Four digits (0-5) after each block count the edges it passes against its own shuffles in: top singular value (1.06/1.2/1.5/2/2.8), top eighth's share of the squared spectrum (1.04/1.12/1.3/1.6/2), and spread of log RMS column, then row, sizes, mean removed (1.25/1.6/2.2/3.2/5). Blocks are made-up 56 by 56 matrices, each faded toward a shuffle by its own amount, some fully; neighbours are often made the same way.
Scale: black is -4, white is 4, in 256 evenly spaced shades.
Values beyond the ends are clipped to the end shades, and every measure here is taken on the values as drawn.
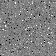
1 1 0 0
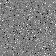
0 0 0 0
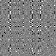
4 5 3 2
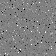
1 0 0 0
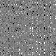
3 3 2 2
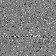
3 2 0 1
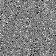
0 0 0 0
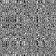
4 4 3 2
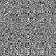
4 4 2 2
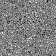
0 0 0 0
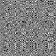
4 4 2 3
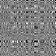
4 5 3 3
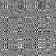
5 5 3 3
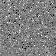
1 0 0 0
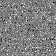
2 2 0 0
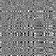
4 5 3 3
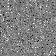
1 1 0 0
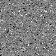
0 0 0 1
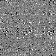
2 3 2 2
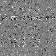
2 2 1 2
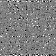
2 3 1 2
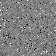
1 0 0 0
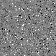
1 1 0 1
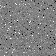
0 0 0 0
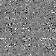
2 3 2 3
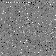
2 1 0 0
